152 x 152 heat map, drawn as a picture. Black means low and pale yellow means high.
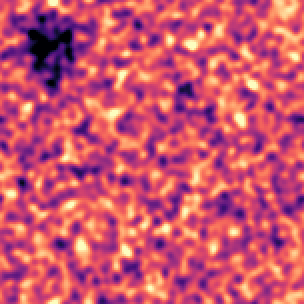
Average level on the scale: 60%. Mirror symmetry: none. Stripes: none. Dips: one, in the top left. Grain: blotchy. Ninth with the lowest average: top left. Lone odd cells: none.
